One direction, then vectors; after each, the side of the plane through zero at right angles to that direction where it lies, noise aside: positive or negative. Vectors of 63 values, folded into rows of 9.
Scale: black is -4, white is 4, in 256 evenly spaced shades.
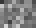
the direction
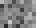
negative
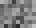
negative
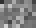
positive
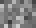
positive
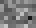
positive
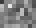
positive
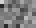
negative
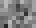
negative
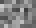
positive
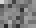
negative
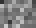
positive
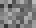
negative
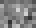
positive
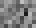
negative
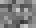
negative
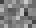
positive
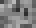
positive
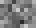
negative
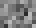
negative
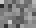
negative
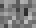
negative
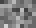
positive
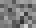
negative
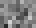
negative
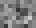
negative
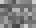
negative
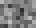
negative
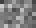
positive
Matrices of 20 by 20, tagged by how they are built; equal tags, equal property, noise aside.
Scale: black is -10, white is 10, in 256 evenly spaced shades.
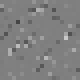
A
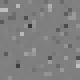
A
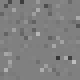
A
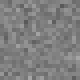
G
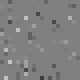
A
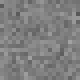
G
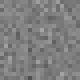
G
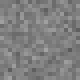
G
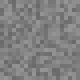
G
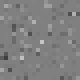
A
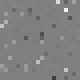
A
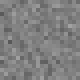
G
